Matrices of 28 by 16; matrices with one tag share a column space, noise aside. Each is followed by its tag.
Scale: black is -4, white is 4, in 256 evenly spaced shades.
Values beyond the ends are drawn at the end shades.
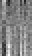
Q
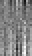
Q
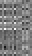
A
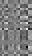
A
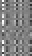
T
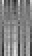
Q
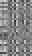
T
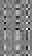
A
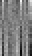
Q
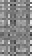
T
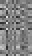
A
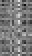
T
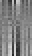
Q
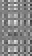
T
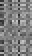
T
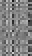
T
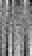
Q
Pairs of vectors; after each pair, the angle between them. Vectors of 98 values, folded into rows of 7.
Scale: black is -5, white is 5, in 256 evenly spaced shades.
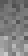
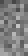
partly aligned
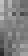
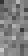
partly opposed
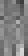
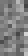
partly opposed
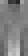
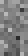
partly opposed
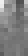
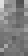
nearly parallel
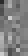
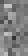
partly aligned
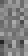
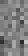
nearly parallel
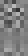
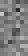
partly aligned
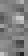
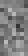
partly opposed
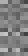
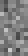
partly opposed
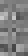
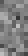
partly aligned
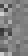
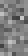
partly aligned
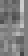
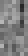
nearly opposite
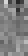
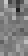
nearly parallel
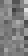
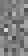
partly opposed
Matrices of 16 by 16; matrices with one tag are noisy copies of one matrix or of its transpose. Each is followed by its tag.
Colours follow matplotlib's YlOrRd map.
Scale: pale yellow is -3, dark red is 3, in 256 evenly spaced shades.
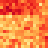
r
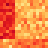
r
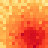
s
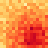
s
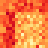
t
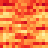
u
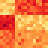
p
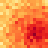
s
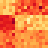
p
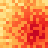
s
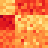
p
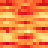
u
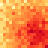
s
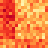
r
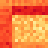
t
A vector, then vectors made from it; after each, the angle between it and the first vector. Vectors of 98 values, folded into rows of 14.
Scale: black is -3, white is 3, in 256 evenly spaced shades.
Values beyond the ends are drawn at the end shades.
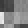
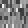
orthogonal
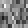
partly opposed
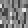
orthogonal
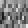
partly opposed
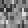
partly aligned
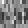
partly opposed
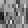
partly opposed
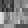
nearly parallel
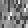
orthogonal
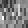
partly aligned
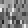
partly opposed
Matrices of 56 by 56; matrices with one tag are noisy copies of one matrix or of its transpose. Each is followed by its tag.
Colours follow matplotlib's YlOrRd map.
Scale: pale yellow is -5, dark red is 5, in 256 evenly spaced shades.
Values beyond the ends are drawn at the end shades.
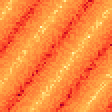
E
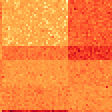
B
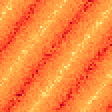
E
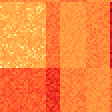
B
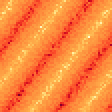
E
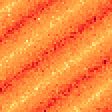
E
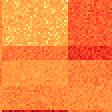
B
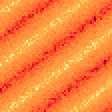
E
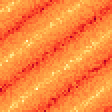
E
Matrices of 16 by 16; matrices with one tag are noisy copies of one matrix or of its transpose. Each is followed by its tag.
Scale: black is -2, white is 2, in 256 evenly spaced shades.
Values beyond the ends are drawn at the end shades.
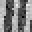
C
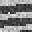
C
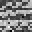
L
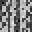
L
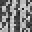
L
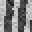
C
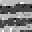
C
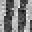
C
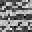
L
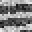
C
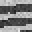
C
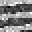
C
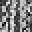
L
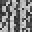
L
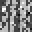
L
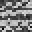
L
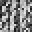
L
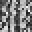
L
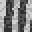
C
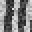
C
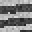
C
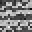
L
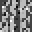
L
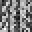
L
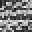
L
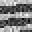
C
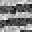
C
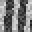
C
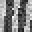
C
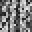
L
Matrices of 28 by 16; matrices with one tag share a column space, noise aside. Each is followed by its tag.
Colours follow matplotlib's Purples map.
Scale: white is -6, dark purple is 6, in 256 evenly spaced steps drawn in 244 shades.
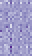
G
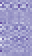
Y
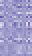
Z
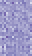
G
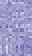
G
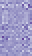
Y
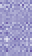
Y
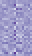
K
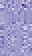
Y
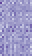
G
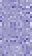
Z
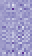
K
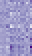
G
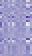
Z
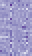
K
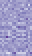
K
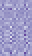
K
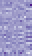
K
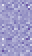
Y
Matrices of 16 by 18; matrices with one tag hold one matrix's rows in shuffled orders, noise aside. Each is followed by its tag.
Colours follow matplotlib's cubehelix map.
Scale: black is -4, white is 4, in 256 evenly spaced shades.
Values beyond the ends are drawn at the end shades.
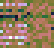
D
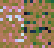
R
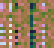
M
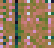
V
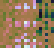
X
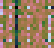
V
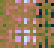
X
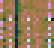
V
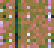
V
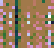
V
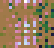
X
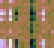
M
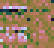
D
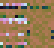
D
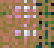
X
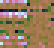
D
